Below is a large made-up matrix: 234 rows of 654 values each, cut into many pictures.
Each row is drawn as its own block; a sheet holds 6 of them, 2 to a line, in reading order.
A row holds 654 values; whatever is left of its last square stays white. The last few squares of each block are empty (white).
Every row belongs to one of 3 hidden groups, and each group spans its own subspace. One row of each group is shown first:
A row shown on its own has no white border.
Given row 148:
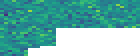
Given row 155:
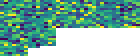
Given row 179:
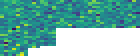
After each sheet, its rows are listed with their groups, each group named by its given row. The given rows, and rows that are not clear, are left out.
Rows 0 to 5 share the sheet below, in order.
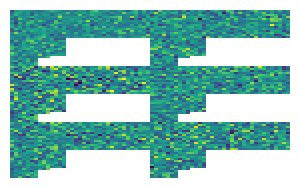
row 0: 148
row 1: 155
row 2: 155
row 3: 148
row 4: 155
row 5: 179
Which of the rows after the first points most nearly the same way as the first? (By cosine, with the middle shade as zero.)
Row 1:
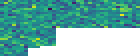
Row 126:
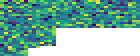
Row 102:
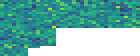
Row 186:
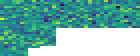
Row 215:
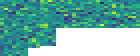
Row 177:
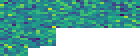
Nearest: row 186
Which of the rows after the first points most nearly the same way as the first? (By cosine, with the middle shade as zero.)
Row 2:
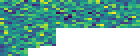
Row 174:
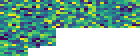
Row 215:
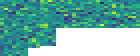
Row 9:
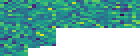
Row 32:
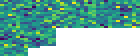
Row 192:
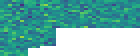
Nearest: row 215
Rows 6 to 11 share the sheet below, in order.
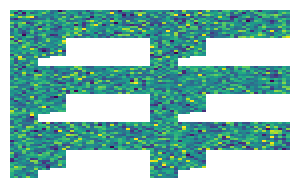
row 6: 155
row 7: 179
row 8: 179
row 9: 155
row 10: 155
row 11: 155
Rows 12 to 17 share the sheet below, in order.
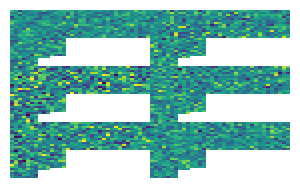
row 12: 148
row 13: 179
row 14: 179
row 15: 148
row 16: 179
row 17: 155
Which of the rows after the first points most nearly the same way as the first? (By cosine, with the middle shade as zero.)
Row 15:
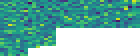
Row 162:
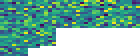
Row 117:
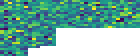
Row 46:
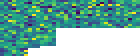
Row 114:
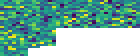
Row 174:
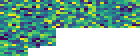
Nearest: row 46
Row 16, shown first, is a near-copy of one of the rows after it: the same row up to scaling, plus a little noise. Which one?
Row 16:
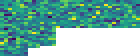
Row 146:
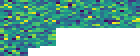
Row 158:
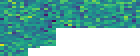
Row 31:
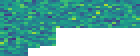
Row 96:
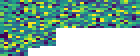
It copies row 31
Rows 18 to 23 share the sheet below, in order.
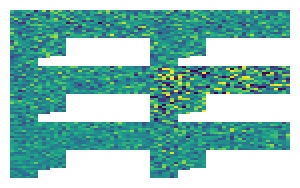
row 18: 155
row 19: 155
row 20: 148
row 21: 179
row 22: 148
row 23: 179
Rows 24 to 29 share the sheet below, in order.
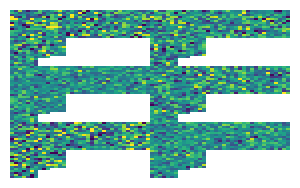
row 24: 155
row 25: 179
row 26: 179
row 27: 155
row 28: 179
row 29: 148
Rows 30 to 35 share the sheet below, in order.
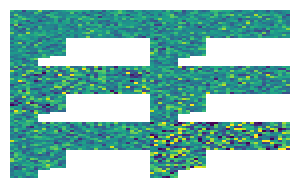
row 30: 148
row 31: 179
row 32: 155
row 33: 179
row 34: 155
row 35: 148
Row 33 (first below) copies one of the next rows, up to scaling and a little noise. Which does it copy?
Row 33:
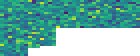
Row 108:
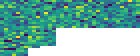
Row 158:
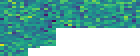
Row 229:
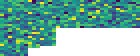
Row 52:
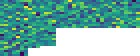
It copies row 229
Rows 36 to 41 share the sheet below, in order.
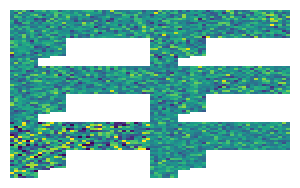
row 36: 179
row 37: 155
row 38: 155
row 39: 155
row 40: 148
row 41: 179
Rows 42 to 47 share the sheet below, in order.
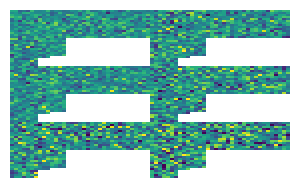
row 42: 179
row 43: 179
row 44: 155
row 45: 148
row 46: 148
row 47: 179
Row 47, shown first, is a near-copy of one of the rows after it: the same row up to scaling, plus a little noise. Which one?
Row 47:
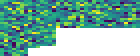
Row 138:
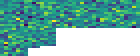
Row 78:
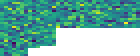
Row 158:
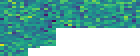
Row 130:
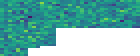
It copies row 78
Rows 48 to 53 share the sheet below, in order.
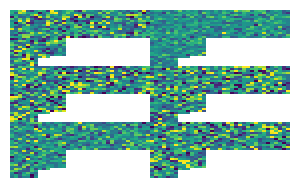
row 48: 179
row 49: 148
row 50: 148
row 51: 148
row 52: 179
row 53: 155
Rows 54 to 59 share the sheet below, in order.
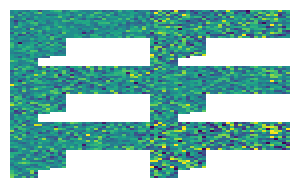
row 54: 148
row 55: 155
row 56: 155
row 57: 155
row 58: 148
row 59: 155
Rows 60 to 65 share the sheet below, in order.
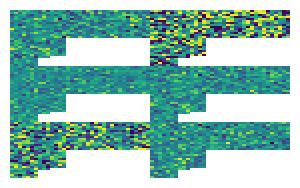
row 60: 155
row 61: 148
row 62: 179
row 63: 155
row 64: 155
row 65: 179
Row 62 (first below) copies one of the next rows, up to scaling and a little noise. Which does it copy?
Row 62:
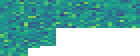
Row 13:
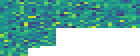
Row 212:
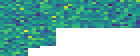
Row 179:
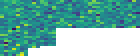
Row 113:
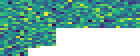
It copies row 13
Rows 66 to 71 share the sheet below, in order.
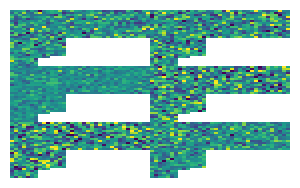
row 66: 148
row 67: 155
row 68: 155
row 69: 148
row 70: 155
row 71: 179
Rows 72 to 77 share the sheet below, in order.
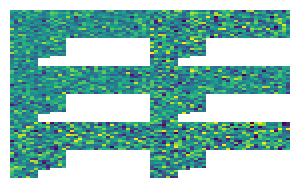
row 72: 179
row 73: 179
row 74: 155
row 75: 179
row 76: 155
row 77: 148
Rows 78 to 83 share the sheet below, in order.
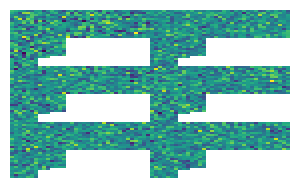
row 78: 179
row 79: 179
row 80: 155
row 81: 155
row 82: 179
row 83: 155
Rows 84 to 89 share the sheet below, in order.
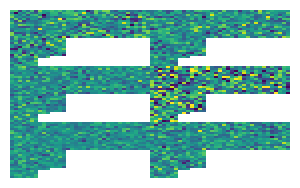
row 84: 155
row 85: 155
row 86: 179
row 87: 179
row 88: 179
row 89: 155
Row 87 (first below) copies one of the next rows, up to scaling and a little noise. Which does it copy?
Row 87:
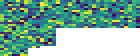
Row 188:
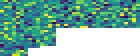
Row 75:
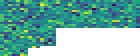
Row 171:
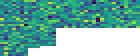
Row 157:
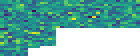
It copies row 75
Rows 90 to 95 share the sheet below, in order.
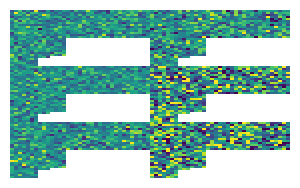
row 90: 155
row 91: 155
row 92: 179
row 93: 179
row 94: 155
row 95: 179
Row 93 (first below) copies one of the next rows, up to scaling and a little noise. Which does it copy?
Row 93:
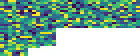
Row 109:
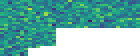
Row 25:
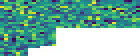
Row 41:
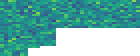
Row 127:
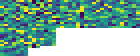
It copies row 41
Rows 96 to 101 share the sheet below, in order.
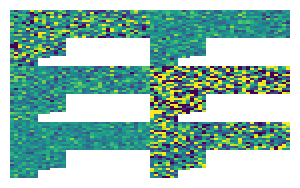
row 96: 179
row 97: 179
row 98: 148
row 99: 155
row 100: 148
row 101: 148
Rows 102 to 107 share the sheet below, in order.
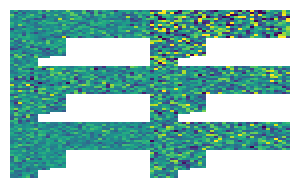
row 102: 155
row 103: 148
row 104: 179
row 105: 155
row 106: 179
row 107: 155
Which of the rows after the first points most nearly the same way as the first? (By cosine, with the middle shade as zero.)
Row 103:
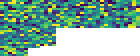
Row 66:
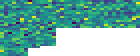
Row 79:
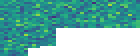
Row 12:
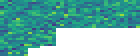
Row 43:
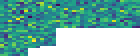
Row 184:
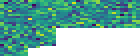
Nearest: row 66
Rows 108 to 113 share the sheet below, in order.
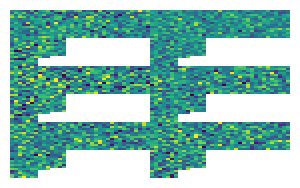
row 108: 179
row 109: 179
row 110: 179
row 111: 179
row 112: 148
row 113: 179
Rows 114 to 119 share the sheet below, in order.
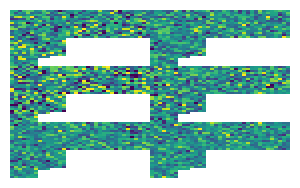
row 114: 155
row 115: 155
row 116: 155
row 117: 179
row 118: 155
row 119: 148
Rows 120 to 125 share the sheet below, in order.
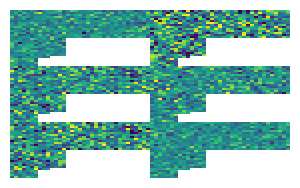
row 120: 148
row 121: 155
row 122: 155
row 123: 148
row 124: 155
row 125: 148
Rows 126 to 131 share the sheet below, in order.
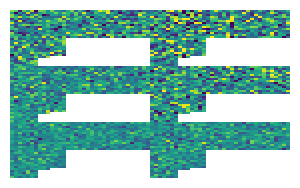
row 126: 155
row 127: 179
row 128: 148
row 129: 155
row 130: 179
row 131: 179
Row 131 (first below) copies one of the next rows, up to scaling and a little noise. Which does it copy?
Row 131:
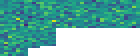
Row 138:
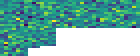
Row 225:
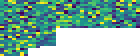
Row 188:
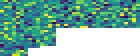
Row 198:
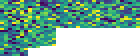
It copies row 138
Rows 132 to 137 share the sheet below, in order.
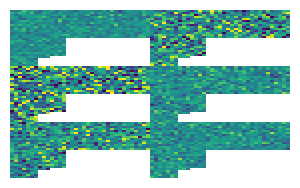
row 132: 148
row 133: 148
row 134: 155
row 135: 155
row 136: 179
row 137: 179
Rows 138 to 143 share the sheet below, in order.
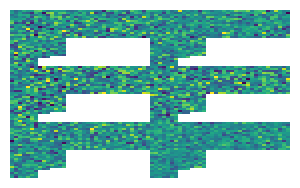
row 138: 179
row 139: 148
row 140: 179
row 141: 179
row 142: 179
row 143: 148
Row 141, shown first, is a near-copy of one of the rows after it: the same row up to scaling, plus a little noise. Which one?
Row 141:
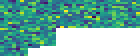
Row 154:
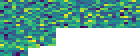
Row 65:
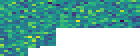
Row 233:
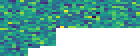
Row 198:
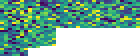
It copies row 233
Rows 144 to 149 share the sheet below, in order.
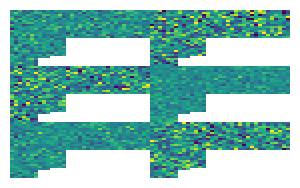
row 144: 155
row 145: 148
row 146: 179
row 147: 179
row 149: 155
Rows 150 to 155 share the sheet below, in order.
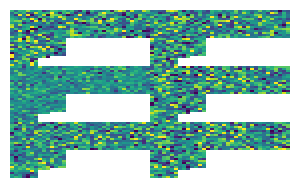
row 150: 179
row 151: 179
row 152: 148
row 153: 155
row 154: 179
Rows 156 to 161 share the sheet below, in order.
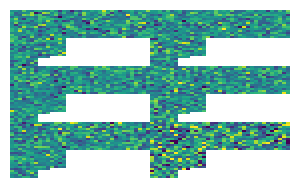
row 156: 148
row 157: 179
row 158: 179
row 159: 179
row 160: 148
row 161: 179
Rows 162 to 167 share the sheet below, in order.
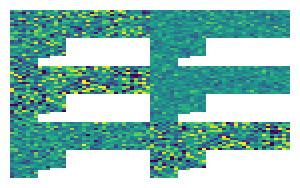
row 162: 148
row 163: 155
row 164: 155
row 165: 155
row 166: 148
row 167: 155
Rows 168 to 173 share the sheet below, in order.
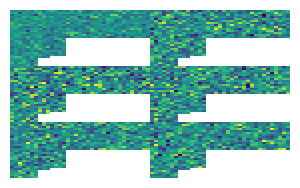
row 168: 179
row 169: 155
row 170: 148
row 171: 179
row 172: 179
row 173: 148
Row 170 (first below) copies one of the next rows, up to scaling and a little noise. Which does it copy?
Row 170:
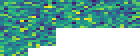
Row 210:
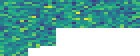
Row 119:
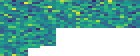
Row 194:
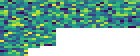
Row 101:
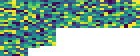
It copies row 210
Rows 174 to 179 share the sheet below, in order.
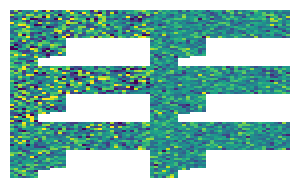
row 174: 155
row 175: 155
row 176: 179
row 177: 155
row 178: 148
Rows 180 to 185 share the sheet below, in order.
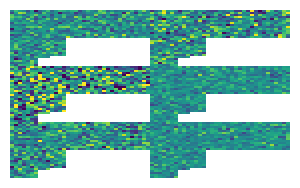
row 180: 179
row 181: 148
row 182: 179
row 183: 155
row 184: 155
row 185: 179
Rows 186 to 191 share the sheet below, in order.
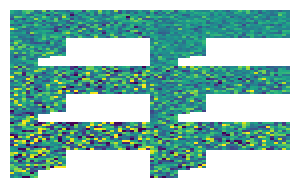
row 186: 155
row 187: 155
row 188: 179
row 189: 155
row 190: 148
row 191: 148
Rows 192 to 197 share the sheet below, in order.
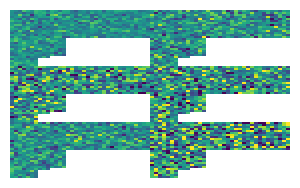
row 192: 179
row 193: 155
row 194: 148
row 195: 179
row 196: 155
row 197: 148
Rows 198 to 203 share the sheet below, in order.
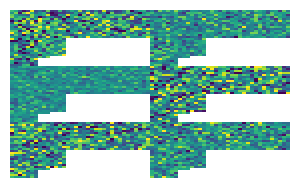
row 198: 179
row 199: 179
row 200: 179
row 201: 148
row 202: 148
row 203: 148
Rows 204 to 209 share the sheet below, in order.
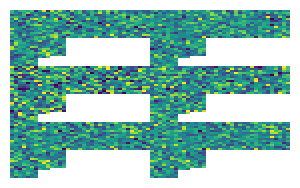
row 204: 155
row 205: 155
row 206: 155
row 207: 148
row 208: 155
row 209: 155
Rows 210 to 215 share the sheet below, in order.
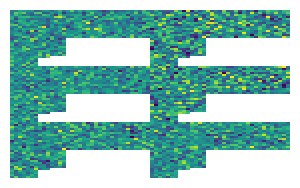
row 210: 148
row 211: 155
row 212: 179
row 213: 179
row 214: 155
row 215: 155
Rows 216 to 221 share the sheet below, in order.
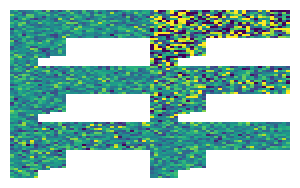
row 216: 155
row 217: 179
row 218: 155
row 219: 179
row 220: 148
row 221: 155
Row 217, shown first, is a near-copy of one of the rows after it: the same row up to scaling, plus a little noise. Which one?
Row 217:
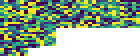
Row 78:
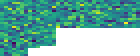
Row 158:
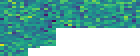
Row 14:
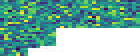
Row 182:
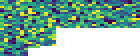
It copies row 14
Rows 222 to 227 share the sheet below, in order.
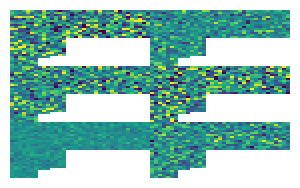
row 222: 155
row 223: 179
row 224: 155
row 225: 179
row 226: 155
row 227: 155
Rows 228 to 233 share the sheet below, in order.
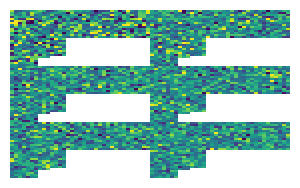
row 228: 148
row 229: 179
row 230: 179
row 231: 155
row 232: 155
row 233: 179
